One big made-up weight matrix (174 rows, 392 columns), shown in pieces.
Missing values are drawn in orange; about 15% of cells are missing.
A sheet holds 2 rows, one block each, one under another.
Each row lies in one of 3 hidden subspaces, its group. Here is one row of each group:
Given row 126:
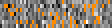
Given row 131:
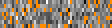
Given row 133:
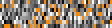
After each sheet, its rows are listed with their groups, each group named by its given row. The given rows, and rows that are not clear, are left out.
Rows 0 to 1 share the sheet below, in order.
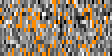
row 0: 133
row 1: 131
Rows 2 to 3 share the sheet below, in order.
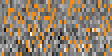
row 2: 131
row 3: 133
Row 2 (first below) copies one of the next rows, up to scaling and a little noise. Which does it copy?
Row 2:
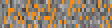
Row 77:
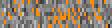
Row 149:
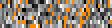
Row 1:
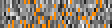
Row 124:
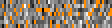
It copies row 149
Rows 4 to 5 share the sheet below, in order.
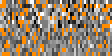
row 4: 131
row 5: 133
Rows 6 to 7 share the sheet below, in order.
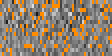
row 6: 131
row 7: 126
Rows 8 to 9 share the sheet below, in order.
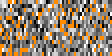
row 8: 131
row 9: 126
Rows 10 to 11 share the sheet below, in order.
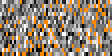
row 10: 133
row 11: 126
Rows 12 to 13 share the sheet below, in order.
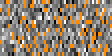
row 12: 133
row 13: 131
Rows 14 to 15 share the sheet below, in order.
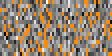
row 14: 131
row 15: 126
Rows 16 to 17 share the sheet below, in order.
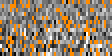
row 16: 133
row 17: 126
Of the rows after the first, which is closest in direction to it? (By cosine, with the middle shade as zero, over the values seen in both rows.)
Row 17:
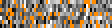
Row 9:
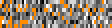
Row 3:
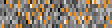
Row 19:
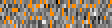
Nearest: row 9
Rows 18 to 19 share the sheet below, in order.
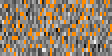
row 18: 126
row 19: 126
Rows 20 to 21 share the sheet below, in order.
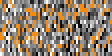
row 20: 133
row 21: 126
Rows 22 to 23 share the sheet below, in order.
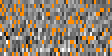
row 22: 133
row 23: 126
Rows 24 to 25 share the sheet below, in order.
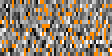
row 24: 126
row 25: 133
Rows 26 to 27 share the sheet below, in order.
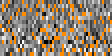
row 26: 133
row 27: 131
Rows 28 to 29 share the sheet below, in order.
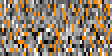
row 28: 131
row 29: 131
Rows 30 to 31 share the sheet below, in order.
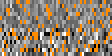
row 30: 131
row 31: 126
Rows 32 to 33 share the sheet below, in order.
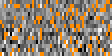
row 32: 133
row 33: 131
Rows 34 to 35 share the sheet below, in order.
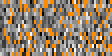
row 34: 131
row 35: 133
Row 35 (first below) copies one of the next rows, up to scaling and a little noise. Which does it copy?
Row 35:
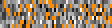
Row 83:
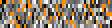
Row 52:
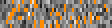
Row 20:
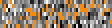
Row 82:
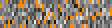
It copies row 52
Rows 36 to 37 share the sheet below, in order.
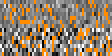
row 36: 126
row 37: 133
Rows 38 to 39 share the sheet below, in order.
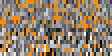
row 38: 133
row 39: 126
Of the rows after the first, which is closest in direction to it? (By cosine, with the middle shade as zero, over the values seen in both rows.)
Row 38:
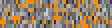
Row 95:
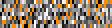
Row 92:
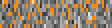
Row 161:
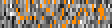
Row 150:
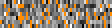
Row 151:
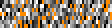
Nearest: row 95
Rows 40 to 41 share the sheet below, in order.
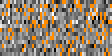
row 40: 126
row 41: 133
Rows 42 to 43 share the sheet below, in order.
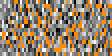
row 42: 131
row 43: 126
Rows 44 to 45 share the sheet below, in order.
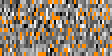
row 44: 133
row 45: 126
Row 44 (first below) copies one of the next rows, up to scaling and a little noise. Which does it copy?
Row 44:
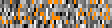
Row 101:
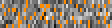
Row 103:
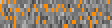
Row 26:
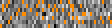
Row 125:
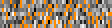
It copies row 125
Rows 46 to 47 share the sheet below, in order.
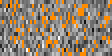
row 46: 133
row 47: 133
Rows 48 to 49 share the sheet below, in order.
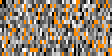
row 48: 131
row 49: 133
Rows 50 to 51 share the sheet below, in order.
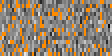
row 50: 131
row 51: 133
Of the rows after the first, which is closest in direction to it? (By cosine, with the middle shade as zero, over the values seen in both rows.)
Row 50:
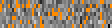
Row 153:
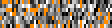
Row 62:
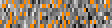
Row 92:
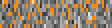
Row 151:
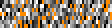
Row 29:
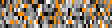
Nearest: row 29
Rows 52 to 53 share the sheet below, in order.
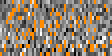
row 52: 133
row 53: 133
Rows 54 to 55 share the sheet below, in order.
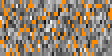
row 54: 126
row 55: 133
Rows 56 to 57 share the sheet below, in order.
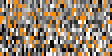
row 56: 131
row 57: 126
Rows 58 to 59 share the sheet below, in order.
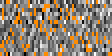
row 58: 133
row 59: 133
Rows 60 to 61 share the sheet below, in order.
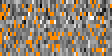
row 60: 133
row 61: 133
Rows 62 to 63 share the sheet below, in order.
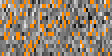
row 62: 133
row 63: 131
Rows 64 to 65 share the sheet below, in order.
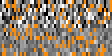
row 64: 133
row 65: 126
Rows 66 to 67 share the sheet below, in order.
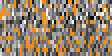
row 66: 133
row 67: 126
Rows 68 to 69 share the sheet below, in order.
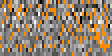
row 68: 131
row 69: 133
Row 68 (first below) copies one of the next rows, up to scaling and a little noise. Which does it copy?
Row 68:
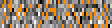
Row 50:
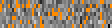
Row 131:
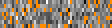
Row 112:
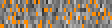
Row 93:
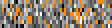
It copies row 50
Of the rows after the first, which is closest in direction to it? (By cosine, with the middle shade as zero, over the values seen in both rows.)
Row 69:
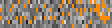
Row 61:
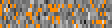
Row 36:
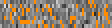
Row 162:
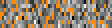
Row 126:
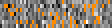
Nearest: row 162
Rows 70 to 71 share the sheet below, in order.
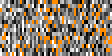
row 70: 126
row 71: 126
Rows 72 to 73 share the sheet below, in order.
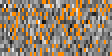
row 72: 126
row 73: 131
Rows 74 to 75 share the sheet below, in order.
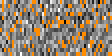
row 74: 133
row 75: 126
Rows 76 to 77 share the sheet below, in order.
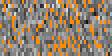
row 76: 126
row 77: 131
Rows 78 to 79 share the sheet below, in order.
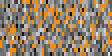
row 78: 131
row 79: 131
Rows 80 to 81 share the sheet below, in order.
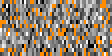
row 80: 126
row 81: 133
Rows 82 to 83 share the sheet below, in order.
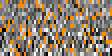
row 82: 133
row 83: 133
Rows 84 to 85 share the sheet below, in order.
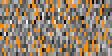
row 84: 133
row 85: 126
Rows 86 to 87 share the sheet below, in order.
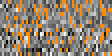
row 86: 126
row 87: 126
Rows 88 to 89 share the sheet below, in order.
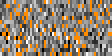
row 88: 133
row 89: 126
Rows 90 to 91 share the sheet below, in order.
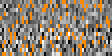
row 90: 126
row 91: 133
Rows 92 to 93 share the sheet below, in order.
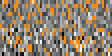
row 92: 133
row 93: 131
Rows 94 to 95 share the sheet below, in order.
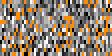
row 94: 131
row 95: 133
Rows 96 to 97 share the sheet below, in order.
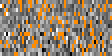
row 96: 126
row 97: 126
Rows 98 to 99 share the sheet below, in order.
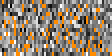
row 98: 131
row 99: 126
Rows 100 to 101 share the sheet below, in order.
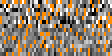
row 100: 126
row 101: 133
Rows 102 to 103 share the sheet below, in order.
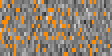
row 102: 133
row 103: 133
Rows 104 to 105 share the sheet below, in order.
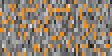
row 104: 133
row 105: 133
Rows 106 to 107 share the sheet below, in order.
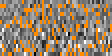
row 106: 133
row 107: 133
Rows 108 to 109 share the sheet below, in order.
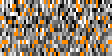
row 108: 131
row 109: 126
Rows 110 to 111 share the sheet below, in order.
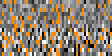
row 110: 131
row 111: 133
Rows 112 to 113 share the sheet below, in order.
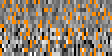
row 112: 131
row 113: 133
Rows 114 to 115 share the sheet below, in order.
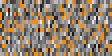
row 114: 126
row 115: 126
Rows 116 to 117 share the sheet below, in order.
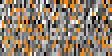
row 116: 126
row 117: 133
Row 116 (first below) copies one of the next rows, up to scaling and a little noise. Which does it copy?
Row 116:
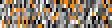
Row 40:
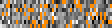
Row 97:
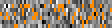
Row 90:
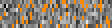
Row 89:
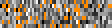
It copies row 40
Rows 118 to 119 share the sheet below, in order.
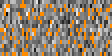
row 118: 126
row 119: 131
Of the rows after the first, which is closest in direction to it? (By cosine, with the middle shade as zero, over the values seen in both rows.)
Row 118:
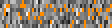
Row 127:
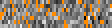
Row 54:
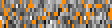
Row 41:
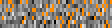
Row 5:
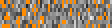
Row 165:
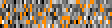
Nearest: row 127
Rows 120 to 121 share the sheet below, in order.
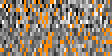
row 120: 126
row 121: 133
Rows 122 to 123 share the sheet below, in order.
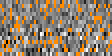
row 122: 131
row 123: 126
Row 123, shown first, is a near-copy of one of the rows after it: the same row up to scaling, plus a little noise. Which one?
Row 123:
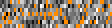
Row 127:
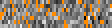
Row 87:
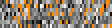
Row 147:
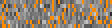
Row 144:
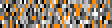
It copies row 87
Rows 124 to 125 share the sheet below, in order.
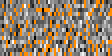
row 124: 131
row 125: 133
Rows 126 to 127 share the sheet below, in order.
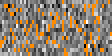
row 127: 126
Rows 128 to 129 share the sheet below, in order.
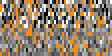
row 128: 133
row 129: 133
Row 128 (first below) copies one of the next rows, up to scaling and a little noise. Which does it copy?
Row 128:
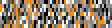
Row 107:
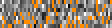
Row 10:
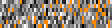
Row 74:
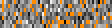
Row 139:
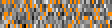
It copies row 10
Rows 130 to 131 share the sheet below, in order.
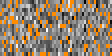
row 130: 131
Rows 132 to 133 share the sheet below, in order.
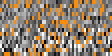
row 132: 126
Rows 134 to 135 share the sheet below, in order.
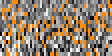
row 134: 133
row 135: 126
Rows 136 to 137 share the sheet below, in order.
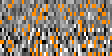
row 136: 133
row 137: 133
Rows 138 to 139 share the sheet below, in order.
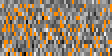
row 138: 133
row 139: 133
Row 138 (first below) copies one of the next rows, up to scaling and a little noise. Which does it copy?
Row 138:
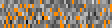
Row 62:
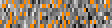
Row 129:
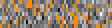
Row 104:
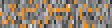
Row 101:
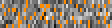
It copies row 129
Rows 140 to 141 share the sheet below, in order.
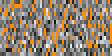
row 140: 133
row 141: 133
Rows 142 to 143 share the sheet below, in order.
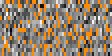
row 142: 126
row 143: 131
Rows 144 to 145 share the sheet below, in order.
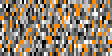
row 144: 126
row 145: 133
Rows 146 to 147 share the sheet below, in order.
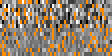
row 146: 126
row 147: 126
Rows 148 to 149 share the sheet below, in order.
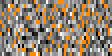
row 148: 131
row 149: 131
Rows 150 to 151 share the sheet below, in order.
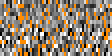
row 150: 131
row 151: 126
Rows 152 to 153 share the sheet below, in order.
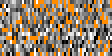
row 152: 126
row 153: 131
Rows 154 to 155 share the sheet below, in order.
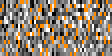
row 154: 131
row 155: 133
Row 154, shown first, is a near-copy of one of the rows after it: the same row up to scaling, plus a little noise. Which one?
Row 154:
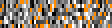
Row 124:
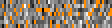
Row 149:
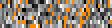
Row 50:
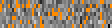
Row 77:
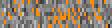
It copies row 124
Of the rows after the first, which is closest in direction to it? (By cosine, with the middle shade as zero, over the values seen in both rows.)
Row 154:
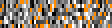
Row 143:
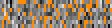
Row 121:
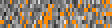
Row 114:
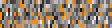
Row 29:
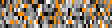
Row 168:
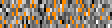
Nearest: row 29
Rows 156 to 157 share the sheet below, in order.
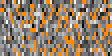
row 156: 131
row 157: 131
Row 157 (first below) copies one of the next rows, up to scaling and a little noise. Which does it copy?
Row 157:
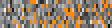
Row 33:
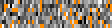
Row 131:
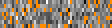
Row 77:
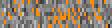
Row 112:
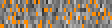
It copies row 77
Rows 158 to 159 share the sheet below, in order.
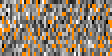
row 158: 126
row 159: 133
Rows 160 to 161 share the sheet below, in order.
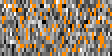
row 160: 126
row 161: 131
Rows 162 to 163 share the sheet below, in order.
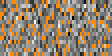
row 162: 131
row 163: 133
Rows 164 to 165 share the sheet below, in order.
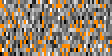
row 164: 133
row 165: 126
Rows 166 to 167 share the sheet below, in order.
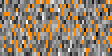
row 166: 133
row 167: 131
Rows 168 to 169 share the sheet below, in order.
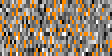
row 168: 126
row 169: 126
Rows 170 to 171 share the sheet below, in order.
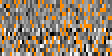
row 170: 126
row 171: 131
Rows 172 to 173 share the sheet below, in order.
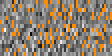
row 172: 131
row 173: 133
